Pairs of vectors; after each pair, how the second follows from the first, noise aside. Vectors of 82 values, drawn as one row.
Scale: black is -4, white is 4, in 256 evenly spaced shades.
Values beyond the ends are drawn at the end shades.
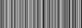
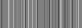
partly zeroed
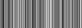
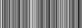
reversed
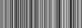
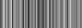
shuffled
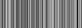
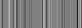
partly zeroed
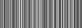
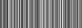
reversed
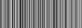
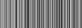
reversed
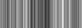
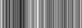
wrapped around
